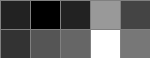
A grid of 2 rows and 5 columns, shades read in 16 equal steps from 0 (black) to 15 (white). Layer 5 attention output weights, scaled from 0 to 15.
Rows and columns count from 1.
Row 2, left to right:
3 5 6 15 7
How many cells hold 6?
1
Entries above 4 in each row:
1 4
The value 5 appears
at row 2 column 2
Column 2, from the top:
0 5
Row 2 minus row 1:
1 5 4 6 3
